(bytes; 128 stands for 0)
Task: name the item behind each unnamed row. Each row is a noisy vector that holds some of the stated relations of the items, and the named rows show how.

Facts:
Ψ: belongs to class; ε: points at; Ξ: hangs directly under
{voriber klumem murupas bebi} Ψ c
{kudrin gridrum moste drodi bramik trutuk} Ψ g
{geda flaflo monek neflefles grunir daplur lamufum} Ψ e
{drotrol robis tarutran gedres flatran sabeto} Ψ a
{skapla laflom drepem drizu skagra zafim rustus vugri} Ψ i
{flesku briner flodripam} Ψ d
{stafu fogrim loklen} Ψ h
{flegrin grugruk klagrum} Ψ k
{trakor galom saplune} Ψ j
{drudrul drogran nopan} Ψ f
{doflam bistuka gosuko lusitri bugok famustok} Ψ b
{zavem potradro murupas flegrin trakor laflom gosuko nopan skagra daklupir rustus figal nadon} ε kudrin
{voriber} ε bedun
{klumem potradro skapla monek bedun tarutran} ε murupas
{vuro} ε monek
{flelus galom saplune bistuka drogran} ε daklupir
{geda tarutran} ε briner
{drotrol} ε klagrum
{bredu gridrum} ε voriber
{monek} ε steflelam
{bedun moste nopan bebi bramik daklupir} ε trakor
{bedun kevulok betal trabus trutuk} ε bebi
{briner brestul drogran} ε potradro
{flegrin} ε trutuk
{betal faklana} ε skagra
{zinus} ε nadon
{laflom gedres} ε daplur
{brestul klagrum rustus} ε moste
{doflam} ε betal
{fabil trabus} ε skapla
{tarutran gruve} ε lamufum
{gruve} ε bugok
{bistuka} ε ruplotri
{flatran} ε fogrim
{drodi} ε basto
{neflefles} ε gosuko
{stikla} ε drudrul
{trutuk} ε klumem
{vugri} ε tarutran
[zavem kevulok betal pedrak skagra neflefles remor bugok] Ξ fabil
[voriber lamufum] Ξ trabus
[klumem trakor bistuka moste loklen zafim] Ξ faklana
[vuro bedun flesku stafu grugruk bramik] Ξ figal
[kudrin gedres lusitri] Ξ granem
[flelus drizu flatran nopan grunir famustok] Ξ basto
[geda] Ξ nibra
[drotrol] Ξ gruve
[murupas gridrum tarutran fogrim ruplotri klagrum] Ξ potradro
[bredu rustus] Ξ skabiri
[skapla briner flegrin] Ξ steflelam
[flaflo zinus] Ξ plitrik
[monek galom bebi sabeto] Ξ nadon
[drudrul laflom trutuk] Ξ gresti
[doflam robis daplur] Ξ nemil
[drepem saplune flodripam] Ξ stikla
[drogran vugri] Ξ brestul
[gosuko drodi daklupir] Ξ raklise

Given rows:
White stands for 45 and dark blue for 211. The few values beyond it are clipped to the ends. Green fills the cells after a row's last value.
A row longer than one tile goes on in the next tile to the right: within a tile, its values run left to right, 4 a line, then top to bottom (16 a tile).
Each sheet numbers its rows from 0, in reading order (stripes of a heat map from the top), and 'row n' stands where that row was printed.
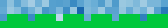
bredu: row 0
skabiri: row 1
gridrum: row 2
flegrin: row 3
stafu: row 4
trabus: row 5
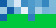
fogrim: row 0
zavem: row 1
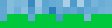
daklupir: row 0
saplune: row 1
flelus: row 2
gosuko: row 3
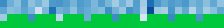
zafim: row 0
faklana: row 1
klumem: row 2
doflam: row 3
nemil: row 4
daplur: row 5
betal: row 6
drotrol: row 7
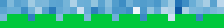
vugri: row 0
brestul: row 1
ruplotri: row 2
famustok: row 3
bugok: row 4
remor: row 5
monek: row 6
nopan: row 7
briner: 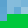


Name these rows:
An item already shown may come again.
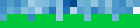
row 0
skagra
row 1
figal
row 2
neflefles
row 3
famustok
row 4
bugok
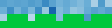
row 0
bebi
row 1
gridrum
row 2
klagrum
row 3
flelus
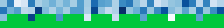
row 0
drudrul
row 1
flatran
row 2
potradro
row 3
lamufum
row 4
grunir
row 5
stikla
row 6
drodi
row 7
stikla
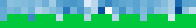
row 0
bedun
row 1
drogran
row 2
trutuk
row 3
basto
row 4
murupas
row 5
grugruk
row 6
lamufum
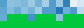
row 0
flesku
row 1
potradro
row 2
drudrul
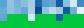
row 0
vuro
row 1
lamufum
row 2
fogrim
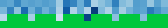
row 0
bramik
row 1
voriber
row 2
flaflo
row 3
flatran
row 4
trakor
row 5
drizu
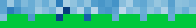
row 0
drizu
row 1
gedres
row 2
flatran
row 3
fabil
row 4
loklen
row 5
tarutran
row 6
flesku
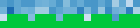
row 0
kudrin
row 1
bistuka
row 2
rustus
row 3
moste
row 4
steflelam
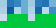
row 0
flaflo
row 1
geda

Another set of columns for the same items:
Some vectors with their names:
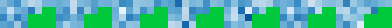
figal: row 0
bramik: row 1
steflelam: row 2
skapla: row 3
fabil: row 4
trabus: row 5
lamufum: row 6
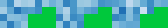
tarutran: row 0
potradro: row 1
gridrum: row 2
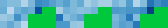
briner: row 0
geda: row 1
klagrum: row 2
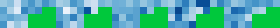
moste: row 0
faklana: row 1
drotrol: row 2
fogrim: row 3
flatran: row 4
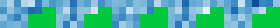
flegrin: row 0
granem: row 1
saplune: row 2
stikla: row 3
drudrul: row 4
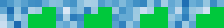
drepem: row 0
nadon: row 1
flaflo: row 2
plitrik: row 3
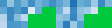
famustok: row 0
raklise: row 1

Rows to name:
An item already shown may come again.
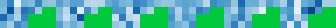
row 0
nopan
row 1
fabil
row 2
zafim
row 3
daklupir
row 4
stikla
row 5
klumem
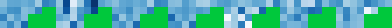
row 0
ruplotri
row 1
murupas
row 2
ruplotri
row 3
flelus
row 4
bugok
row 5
flegrin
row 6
drodi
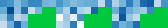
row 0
drizu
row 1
bugok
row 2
stafu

